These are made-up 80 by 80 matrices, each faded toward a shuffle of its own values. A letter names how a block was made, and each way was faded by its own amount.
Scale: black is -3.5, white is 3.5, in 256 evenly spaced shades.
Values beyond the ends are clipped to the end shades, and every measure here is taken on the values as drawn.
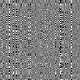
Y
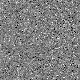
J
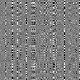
Y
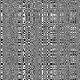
Y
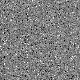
J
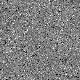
J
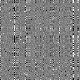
Y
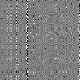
Y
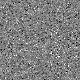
J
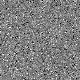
J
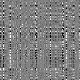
Y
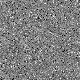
J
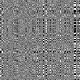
Y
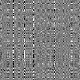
Y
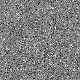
J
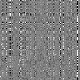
Y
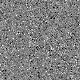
J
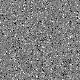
J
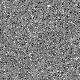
J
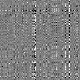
Y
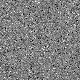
J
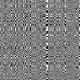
Y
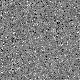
J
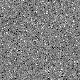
J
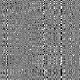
Y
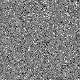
J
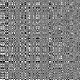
Y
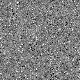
J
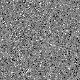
J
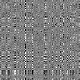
Y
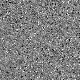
J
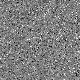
J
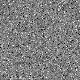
J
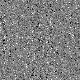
J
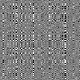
Y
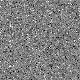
J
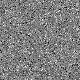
J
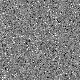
J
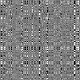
Y
